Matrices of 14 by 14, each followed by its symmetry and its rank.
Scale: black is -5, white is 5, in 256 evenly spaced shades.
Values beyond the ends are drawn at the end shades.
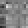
neither, rank two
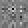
neither, rank two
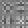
symmetric, rank two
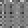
neither, rank two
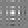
symmetric, rank one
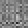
neither, rank two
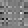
neither, rank two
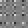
symmetric, rank one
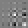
symmetric, rank one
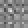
symmetric, rank two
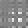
symmetric, rank two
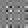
symmetric, rank one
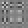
symmetric, rank one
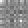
symmetric, rank two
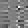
neither, rank two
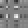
symmetric, rank one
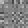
symmetric, rank two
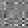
neither, rank two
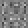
neither, rank two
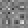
symmetric, rank two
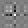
symmetric, rank one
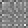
symmetric, rank two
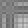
symmetric, rank one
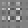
symmetric, rank one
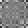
symmetric, rank two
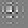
symmetric, rank one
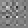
symmetric, rank two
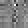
neither, rank two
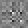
symmetric, rank two
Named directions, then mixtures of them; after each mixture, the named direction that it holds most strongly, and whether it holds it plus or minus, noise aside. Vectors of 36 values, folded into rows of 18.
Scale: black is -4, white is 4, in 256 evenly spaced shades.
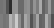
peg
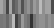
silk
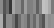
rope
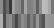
rope, plus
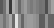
silk, minus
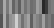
rope, minus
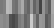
peg, minus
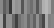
rope, plus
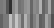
peg, plus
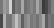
rope, minus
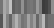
rope, minus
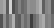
silk, plus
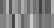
silk, minus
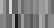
silk, plus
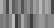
silk, plus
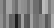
peg, minus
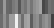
peg, plus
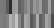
peg, plus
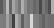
silk, minus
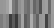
peg, minus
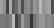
silk, plus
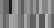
peg, plus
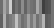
rope, minus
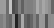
silk, plus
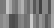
peg, minus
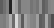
peg, plus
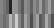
peg, plus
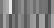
peg, minus
